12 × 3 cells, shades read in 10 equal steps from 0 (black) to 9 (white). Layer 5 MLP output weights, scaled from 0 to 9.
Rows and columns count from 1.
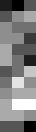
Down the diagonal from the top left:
1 5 4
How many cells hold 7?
1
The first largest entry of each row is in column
3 3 1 1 1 1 3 2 2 2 1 1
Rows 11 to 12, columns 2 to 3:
6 5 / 3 0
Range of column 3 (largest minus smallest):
9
